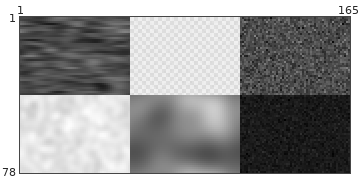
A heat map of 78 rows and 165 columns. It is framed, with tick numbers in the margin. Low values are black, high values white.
The table splits into 2 rows of 3 panels. Panel 1,1: low, streaked across. Panel 1,2: very high, checkered, faint in contrast. Panel 1,3: low, fine-grained. Panel 2,1: very high, blotchy, faint in contrast. Panel 2,2: middling, smooth, strong in contrast. Panel 2,3: very low, fine-grained, faint in contrast.
